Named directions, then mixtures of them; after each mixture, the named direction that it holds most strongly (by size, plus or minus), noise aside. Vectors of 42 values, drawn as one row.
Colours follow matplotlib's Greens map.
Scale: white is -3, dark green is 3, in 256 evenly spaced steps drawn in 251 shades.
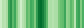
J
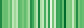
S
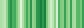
J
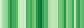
J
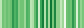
S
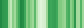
J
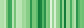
J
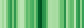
J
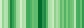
J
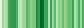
J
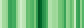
J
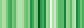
J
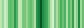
J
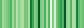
S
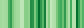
J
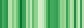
J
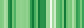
J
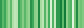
S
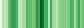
J
